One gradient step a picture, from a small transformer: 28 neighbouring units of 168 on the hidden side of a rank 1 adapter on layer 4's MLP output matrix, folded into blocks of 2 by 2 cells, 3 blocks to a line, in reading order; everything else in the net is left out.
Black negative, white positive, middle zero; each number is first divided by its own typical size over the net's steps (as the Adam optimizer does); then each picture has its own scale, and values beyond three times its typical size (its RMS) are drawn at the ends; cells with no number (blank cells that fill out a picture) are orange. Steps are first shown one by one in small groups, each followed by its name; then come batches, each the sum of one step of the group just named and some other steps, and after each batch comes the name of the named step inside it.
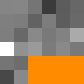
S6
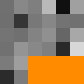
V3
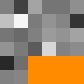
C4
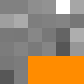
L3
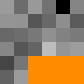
C4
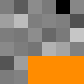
C4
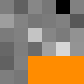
C4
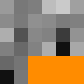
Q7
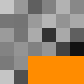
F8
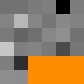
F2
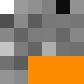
F2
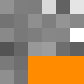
F8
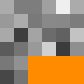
Q7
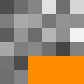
F2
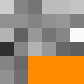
F8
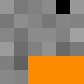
F2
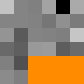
F2
